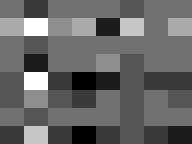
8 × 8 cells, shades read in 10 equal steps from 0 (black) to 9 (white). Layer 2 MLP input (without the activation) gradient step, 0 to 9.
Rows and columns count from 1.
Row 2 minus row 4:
2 8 1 2 -4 4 0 2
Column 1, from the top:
4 6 4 4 3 3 4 2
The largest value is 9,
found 2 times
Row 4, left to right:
4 1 4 4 5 3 4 4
